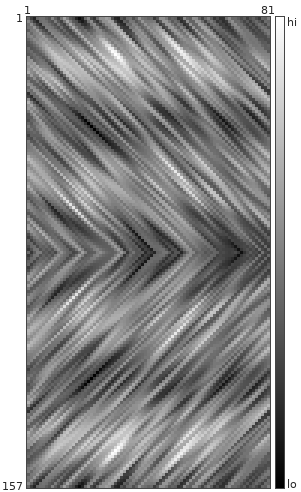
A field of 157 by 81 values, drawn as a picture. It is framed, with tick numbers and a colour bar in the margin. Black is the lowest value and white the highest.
Overall the values sit about 50% of the way up the scale. No single row or column stands out from its neighbours. Stripes running across repeat 4 times from top to bottom. There is no overall slope. The middle right is the ninth with the lowest average. The top and bottom halves mirror each other.
